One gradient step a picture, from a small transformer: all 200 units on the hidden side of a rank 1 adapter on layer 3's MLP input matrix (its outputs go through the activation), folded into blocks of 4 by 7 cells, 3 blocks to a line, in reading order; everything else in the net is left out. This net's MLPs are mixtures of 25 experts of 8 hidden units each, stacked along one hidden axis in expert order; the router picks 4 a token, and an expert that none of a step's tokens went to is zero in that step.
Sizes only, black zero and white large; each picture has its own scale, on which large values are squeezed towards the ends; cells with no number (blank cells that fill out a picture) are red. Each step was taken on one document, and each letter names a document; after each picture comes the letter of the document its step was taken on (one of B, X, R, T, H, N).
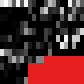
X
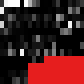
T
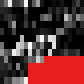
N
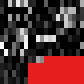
N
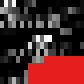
T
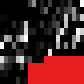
X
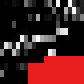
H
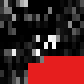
N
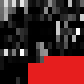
X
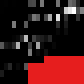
H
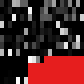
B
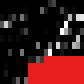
B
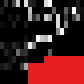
H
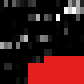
H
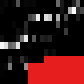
H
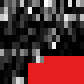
N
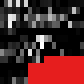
T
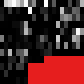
X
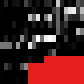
H
